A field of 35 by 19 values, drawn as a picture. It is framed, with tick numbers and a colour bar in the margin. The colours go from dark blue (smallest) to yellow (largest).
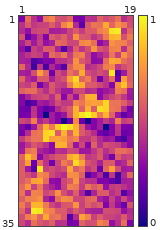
A half turn leaves it unchanged. On average the colour sits 50% of the way up the scale. The histogram is bell-shaped.
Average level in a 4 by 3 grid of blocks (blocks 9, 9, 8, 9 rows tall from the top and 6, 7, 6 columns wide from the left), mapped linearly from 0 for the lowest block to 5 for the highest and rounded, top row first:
0 3 5 | 0 4 3 | 3 5 0 | 5 3 0
